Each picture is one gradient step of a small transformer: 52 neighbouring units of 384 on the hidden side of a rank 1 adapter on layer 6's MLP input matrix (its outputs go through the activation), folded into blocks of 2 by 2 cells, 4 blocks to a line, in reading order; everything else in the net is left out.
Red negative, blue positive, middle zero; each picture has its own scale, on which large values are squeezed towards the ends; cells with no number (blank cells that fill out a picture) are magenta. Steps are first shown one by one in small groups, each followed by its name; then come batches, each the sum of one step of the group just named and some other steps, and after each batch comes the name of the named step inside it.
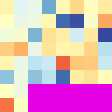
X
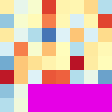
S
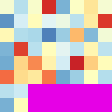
S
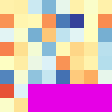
X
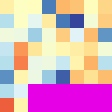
X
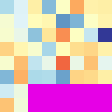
X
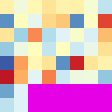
S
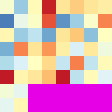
S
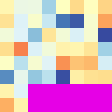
X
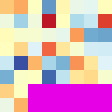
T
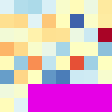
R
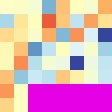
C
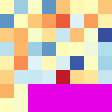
C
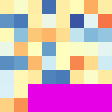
T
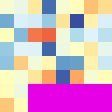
C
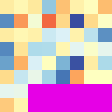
C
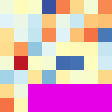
C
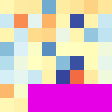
C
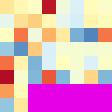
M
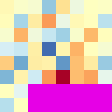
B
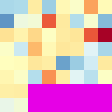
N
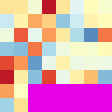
M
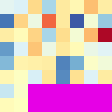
N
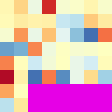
M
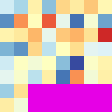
N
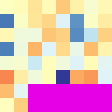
M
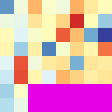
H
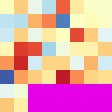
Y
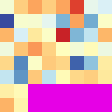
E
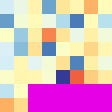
Y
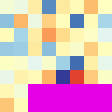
Y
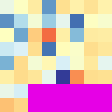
Y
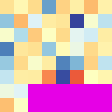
Y
